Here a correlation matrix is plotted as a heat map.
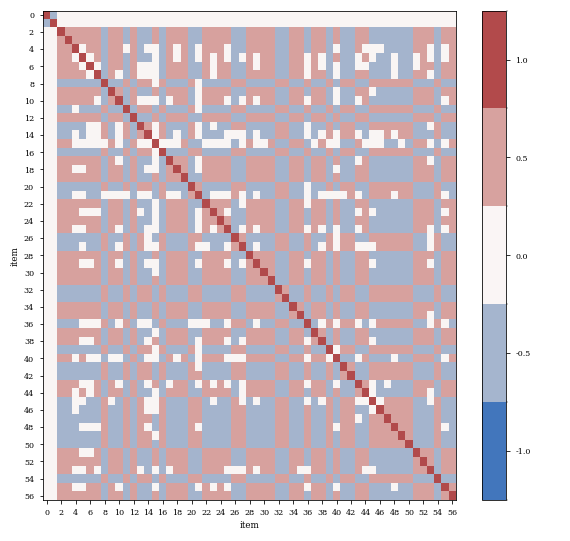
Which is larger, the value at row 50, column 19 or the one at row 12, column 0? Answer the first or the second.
the second
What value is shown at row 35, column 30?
0.5
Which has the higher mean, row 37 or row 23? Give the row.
37
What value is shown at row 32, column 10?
-0.5
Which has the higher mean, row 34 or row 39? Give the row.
34
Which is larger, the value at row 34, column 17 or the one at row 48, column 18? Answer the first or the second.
the first
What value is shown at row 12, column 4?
0.5
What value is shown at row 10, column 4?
0.5
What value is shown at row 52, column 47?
-0.5
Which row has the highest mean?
38
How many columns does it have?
57
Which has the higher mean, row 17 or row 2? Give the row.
2
